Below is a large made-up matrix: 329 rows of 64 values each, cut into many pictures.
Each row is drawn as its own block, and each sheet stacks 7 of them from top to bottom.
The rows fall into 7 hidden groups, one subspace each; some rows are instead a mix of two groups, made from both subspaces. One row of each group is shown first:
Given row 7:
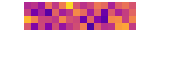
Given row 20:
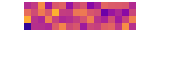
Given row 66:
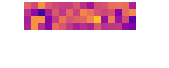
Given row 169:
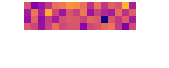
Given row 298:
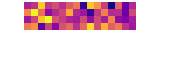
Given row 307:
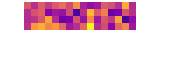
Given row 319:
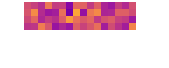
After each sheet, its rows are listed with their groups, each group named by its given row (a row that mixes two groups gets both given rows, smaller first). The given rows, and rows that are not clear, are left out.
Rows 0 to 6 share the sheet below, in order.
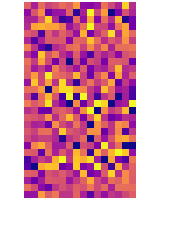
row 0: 307
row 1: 298
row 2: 66
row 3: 319
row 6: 298
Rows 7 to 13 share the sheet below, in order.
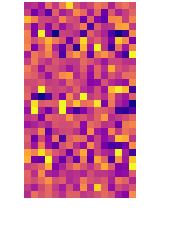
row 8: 7
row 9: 307
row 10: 66
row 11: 7 and 66
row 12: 7 and 66
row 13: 7
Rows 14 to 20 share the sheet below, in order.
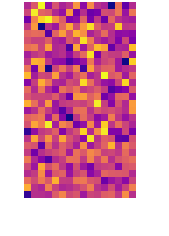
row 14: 298
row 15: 319
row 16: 169
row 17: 7 and 319
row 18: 7
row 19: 298
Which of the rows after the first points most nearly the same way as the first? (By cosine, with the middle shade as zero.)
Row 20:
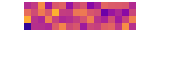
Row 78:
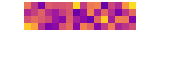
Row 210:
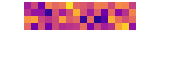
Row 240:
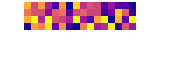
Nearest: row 240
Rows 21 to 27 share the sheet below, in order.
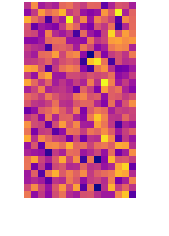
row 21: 307
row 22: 298 and 319
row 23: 298
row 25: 298
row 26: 7
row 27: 7
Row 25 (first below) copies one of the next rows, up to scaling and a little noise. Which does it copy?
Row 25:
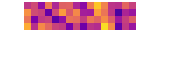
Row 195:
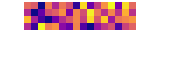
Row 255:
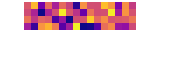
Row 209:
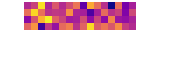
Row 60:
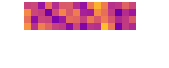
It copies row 60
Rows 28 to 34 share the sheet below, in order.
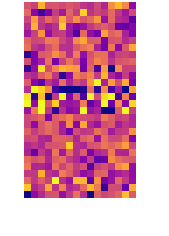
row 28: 66
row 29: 20
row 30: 307
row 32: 319
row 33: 7 and 319
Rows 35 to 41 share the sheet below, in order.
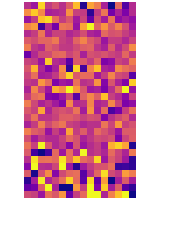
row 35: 298
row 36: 20
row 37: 319
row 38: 66 and 307
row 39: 307
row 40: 66
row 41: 307
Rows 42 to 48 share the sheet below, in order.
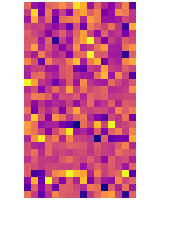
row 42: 169 and 319
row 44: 20
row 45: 66
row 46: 307
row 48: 169
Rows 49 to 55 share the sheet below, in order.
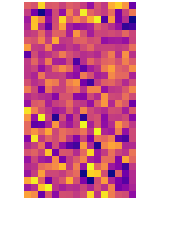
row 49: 66
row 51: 298 and 319
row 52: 20
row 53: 7 and 66
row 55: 298
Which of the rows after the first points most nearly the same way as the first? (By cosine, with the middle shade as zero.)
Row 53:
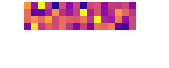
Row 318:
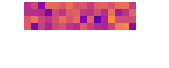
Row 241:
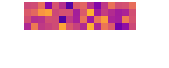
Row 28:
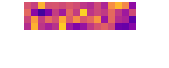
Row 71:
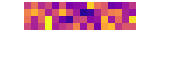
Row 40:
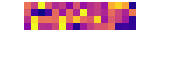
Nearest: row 40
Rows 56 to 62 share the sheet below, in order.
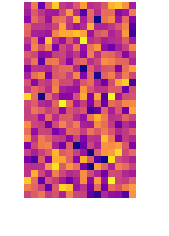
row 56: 7
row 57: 169 and 319
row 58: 7 and 66
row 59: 307
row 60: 298
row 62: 307
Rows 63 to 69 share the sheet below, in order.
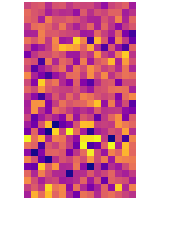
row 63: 66 and 307
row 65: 298
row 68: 298
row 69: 66 and 307
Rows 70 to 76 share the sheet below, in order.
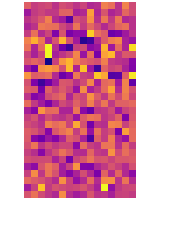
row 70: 298 and 307
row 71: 66 and 298
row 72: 307 and 319
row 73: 298
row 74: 307
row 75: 298
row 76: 7 and 169
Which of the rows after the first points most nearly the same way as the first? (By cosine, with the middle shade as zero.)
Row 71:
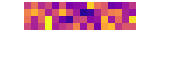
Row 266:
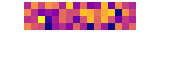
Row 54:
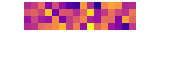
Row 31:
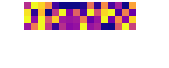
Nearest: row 31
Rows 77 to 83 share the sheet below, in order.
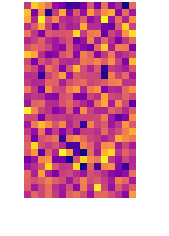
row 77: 169
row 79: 169 and 307
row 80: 20
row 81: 66
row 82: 7 and 298
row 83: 7
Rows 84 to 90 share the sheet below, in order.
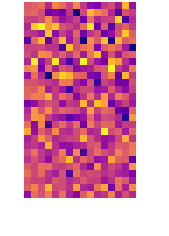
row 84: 307
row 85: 307 and 319
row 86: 7 and 307
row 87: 7
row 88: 169
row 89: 319
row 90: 66 and 319
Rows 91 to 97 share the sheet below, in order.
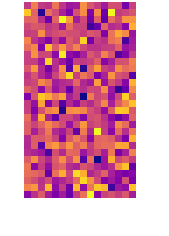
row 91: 307
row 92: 66
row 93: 319
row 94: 66
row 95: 7
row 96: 7
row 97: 319
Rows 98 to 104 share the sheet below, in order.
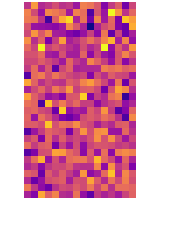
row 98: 307
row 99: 169
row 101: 66
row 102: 7 and 307
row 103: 66 and 307
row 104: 298
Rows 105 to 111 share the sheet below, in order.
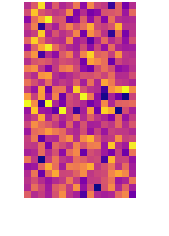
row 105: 298
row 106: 298
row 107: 298
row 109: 298
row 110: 169
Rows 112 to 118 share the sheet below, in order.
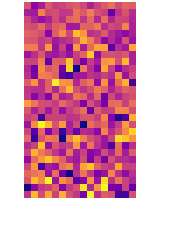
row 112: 298 and 307
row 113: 319
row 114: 307 and 319
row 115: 7
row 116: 66
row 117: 298
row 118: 7
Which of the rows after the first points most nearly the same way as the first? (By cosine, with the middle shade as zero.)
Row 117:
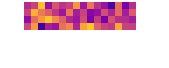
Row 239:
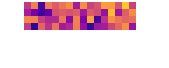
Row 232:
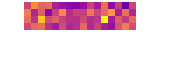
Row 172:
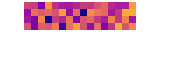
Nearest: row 232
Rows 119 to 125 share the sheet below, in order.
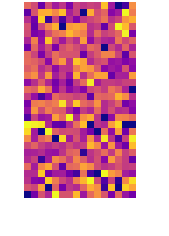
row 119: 66
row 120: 169
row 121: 319
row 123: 66
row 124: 20 and 169
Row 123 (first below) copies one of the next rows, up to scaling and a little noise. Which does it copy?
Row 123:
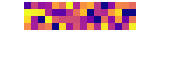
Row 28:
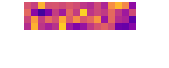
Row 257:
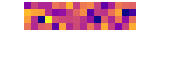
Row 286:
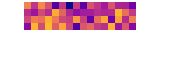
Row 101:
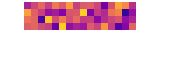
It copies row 257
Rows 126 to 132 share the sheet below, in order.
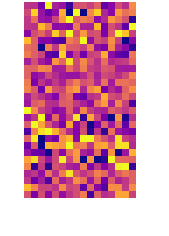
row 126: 319
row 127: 66
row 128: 66 and 319
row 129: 20
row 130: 298
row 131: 7
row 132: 7
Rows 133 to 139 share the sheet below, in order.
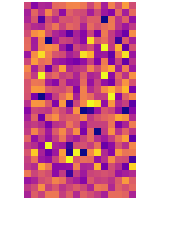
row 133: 169
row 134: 169 and 307
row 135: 169
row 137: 7
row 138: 319
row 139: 66
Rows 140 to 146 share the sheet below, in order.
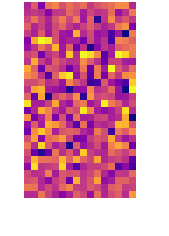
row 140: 7
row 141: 66 and 298
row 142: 307
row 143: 169
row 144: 66 and 169
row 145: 66
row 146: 7 and 319
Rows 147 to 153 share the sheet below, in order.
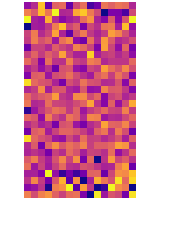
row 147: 20
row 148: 7
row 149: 20
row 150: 20
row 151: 20
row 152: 7
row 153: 319
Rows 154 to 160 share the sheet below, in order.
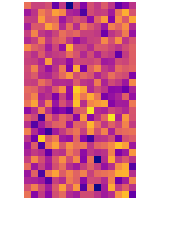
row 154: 66
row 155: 307
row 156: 319
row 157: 319
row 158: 298
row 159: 7
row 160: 7
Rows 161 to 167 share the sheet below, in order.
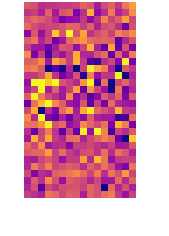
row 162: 66
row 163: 307
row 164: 298
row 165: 7
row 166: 7
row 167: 169
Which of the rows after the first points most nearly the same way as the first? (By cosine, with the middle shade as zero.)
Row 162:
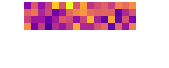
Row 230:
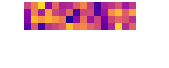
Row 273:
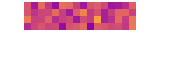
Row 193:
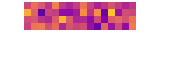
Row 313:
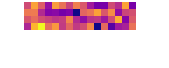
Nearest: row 193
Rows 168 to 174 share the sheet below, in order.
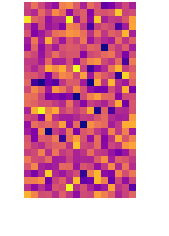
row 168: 7 and 307
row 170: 307
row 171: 307
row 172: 66 and 319
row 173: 20
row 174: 298 and 319
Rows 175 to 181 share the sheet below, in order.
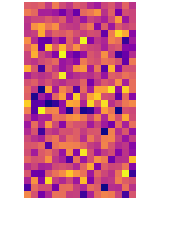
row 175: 307
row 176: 66
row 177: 307
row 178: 298
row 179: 169
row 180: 319
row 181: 169
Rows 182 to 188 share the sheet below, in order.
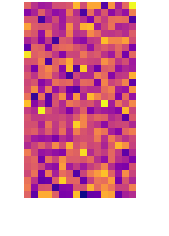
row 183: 20
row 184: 319
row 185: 169 and 298
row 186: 307 and 319
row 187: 66
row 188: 298
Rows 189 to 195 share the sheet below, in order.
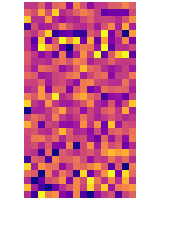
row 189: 20
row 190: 169 and 307
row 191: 298 and 319
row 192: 20
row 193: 307
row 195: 298
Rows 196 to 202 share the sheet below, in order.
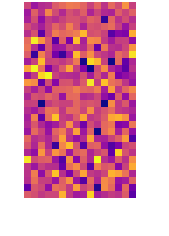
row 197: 66 and 319
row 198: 298
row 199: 169
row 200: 7
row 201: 7 and 307
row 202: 7
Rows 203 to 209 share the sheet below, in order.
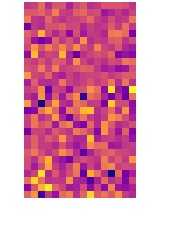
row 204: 66
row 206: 169
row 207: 7
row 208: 66 and 298
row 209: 298
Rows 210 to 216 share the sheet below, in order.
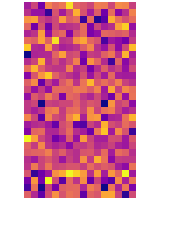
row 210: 7
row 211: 20
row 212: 298
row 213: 169
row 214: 20
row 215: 7
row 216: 169
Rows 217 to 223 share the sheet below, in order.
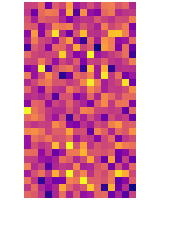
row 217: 319
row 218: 7
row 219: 169 and 307
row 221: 66 and 307
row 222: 66
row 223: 66
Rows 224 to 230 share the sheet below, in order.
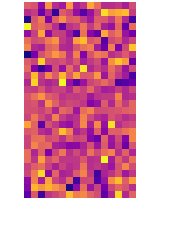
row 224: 20
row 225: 20
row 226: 66
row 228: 307
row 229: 169
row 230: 298
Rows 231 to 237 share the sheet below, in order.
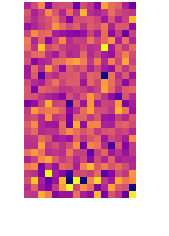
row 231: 20 and 319
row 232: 169
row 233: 169
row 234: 307
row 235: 319
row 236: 298
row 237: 319
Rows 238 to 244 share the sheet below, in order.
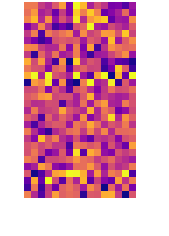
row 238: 319
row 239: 7 and 298
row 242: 298
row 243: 169 and 319
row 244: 169
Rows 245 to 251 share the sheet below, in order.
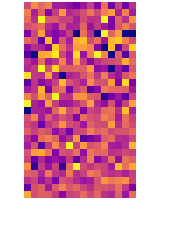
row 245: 169
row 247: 20 and 307
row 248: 20
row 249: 298
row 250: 66
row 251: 20
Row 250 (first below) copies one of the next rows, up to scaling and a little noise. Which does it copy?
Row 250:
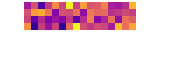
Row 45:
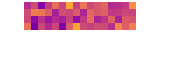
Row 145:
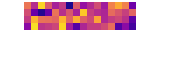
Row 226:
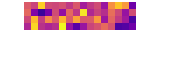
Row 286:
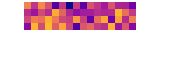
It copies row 45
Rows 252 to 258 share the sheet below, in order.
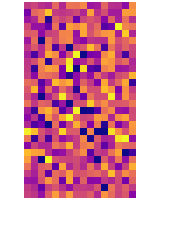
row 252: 66 and 298
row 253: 169 and 298
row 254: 319
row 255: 298
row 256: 7
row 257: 66
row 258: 169 and 319
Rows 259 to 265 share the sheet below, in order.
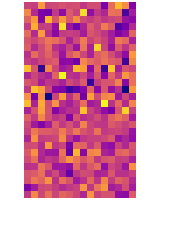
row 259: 66
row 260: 7
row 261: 307
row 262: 169
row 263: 66
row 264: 319
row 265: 7
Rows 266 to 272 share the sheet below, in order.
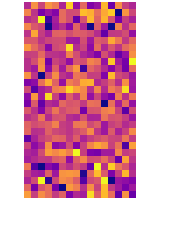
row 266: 66 and 169
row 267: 307
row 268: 169
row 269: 169
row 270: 20
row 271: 307
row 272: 298 and 307
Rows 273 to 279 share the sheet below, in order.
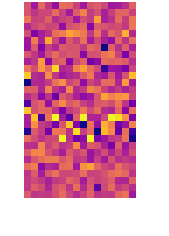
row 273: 7
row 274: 169
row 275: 20
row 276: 20
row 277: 7
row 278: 298
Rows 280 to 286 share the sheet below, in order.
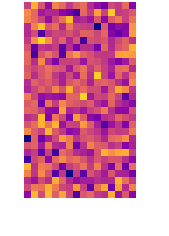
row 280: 307
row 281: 66
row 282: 7
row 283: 66
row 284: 20 and 298
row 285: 20
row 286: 66
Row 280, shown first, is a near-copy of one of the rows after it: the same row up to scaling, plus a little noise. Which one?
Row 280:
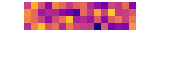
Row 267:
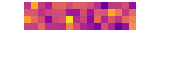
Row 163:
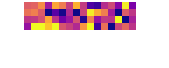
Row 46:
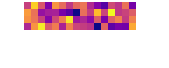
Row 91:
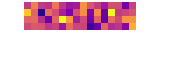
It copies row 46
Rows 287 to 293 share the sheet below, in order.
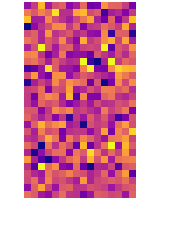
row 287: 20
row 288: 169
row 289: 298
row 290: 319
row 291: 66
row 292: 298
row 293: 169
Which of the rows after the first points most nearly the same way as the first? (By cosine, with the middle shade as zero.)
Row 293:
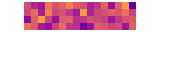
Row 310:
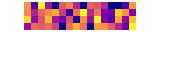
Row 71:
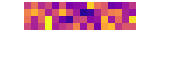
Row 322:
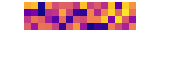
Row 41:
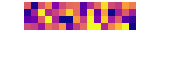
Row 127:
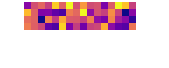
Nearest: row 127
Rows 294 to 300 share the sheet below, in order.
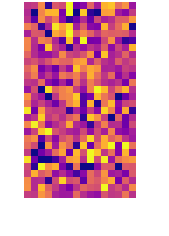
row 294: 319
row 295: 66 and 319
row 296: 66 and 319
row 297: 7 and 298
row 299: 298
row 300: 169 and 298
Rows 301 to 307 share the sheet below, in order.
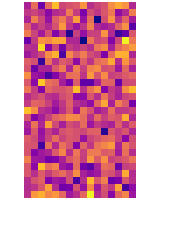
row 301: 7
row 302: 66
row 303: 298
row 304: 20
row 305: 169
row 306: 298
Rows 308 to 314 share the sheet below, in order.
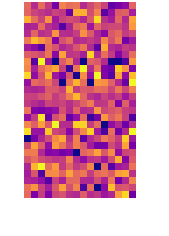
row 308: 7 and 319
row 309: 7 and 66
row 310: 7
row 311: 66 and 307
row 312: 20
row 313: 307
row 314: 7
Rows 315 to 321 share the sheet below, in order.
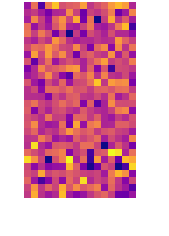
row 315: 7
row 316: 66
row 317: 307
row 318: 7
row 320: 307
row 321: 66
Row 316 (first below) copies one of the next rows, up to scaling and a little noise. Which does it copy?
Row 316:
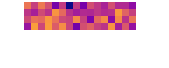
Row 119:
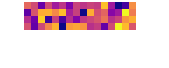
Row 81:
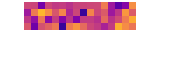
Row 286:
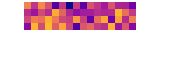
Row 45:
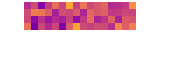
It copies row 286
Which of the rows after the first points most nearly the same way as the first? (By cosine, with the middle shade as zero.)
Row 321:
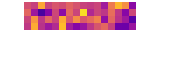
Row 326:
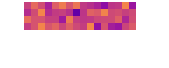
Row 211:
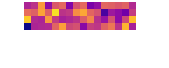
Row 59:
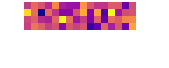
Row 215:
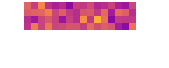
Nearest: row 59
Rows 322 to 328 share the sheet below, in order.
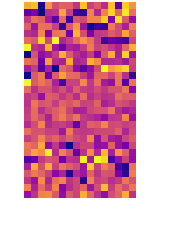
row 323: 20
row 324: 20
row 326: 307
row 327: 7
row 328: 66 and 169
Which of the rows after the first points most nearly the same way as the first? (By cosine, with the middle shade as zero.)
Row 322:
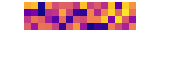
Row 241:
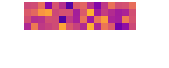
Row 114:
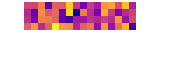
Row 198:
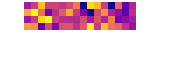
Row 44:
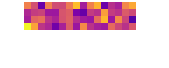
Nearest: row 44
